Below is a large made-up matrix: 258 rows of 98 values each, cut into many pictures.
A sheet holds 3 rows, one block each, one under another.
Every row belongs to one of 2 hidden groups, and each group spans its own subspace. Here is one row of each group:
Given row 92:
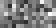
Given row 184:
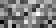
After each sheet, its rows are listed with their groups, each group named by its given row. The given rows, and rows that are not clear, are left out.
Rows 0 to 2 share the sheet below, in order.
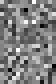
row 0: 184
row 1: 92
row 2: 92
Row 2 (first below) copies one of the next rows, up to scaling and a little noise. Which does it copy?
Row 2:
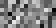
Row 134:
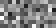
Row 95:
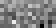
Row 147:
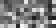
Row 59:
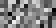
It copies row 59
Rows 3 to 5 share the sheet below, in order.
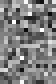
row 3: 92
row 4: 92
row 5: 184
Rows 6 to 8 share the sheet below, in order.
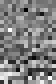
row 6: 184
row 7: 92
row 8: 184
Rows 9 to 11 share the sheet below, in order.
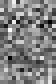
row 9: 92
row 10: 92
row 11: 92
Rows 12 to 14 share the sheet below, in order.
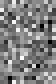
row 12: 92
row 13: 92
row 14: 184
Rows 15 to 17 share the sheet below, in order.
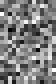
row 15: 184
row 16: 92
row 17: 184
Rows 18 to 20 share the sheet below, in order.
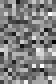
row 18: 92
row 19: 184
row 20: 184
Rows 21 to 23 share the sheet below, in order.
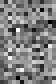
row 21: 184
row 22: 92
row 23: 92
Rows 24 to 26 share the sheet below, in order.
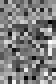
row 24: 184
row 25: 92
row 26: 184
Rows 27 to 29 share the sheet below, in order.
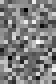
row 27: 184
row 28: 184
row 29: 92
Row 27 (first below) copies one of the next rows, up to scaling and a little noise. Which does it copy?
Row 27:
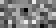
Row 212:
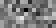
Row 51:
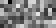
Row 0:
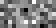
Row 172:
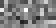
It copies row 0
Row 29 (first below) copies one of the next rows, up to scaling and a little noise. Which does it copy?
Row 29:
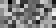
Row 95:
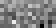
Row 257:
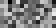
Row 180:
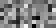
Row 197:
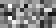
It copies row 257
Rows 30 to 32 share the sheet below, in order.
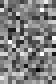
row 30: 184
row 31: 92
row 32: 184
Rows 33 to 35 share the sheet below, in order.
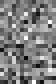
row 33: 184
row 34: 184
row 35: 92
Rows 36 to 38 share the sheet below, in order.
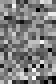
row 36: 92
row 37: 184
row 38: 184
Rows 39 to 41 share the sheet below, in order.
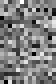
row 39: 184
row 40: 92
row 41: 184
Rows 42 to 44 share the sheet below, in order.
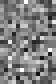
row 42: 92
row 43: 184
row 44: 92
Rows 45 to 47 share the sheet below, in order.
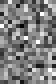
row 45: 184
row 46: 184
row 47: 92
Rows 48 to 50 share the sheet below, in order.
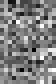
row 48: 92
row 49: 184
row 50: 92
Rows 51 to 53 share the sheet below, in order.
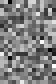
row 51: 184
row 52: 184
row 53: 92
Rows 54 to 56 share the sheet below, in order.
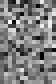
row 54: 92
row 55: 92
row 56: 92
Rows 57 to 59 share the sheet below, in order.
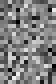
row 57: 92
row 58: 184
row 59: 92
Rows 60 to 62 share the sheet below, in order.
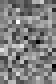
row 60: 92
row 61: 184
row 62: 92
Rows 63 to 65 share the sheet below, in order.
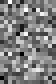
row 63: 184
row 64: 184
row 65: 184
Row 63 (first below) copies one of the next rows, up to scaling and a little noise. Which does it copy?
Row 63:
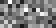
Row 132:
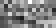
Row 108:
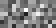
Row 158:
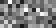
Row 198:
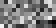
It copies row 158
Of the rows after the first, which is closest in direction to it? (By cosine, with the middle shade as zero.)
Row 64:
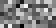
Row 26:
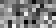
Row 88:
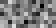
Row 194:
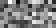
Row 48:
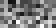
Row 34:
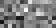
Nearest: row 34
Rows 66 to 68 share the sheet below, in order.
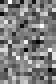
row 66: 184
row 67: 184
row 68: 92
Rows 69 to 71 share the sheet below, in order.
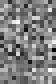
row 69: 92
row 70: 92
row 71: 92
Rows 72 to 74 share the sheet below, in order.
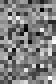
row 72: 184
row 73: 92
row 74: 184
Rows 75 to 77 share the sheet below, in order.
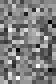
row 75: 184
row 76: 92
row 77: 92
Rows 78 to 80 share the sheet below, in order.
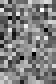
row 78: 184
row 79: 92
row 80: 184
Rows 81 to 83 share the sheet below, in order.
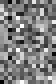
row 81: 92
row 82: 92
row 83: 184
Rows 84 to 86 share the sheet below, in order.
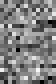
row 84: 184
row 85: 92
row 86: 184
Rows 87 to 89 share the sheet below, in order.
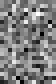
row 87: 184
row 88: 184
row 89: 92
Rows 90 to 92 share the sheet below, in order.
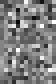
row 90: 92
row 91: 92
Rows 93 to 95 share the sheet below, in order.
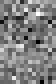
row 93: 184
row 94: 184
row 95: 92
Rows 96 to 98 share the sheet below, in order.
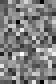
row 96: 92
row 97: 184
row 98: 92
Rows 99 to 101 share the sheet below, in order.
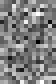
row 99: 184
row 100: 184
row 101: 92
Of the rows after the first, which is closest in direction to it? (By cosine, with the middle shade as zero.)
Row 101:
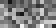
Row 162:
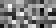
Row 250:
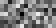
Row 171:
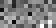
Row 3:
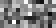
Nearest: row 171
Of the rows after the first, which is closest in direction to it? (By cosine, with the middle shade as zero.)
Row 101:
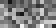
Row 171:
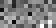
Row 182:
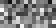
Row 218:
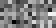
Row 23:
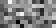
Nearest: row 182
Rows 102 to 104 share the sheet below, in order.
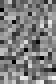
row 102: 92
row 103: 184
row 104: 92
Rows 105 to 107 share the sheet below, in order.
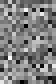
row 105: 184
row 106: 184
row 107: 184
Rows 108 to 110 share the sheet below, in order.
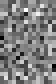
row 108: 184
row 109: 92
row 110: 92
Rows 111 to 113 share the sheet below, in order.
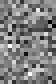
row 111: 184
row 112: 184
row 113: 184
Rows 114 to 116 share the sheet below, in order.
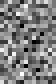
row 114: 184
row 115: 184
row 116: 184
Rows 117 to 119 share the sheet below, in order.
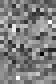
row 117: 184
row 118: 92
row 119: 92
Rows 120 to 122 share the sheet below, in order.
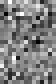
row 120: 92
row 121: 184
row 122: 92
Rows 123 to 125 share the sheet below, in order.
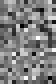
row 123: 92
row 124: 92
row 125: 184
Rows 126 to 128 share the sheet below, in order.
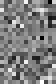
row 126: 92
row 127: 184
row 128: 92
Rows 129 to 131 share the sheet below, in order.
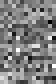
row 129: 184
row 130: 92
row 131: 184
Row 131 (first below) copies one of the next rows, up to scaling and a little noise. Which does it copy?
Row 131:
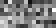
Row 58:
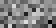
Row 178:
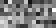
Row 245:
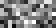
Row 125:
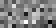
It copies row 178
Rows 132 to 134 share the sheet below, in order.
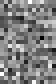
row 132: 184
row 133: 184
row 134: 92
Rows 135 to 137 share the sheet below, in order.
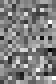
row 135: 184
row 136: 184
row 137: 184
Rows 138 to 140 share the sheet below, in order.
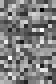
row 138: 184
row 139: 92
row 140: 184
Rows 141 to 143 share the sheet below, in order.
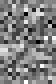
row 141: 184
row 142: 184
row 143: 184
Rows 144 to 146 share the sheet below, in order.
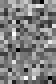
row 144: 92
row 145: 92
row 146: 184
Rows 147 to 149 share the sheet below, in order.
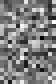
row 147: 92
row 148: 184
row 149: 184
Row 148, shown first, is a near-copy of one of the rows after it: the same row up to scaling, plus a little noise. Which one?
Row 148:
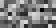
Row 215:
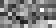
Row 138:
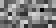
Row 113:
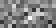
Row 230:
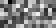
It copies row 138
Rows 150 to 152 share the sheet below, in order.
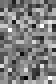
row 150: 92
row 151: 92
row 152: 184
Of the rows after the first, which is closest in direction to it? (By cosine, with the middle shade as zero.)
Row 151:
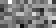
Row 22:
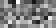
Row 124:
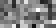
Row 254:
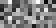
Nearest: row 254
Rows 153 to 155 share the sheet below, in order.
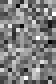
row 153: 184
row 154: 92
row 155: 184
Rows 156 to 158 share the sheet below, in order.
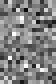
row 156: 184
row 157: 92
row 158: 184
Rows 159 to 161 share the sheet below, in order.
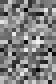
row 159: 184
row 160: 184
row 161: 184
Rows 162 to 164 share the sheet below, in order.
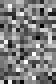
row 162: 92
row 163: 92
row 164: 184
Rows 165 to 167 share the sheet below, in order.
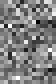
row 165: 184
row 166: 184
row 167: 92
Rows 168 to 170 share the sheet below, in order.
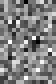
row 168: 92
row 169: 184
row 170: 184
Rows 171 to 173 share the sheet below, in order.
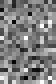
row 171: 92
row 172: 184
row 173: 184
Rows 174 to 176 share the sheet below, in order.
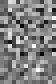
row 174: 92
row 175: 92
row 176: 184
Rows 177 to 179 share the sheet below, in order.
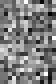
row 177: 92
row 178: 184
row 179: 92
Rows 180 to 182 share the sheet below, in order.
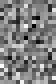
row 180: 92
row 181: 184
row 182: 92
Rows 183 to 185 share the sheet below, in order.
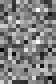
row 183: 92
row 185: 184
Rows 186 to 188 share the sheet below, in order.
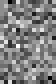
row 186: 92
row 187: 92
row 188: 184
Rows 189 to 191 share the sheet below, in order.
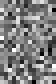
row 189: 92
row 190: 92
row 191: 92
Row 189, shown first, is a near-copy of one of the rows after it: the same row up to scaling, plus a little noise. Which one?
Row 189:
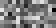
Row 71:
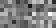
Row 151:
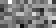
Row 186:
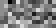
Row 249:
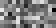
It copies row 249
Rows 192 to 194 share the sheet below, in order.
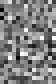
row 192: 92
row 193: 92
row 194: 92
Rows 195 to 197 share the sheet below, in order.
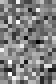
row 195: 92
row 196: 184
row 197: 92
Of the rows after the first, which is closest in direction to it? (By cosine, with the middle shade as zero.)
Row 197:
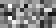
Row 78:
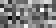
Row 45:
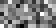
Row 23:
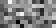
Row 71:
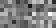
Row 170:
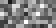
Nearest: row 23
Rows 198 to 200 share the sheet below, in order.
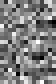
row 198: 184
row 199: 184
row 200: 92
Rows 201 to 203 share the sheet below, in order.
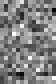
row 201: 184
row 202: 92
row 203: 184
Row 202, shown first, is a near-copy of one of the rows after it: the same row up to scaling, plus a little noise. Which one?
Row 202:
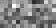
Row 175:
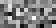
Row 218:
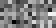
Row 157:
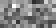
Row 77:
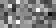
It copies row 157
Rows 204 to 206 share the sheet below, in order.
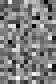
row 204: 92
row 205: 92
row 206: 92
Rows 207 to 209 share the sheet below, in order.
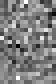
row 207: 92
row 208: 184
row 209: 92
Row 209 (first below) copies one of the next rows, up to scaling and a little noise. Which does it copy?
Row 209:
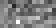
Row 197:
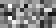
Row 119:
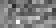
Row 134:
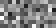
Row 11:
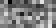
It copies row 119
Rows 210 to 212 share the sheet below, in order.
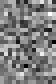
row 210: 92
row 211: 184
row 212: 184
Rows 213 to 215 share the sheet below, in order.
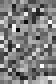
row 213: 184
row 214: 92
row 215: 184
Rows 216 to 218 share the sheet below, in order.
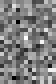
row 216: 92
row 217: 184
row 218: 92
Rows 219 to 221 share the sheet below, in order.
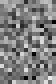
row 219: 92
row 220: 92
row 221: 184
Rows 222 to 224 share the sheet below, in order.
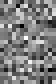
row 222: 184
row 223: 184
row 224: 92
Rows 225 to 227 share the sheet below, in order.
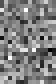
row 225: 184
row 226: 184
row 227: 184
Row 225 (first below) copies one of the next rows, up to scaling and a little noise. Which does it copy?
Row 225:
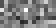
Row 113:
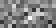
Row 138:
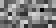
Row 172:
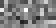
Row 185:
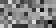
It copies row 172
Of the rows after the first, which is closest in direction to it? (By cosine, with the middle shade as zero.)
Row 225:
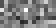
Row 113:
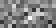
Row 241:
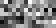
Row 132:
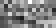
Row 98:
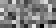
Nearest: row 241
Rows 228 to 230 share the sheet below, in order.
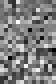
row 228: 92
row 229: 184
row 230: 184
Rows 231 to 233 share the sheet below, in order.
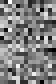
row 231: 184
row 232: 184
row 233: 92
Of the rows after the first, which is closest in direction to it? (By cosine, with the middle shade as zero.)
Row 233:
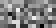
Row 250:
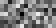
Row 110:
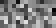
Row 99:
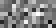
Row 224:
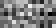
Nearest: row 224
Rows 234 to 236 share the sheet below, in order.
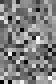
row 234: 92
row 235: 184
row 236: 184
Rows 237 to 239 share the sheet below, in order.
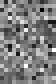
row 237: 184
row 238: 92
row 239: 184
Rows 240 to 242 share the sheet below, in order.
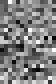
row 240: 92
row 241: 184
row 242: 184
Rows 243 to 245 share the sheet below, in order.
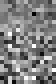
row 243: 92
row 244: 92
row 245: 184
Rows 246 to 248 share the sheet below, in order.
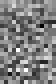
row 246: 92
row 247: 92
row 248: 184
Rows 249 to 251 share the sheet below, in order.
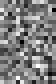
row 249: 92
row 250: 184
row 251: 92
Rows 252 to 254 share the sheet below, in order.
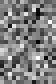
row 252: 184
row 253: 184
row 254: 92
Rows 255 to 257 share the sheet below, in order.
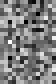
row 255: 184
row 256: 92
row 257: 92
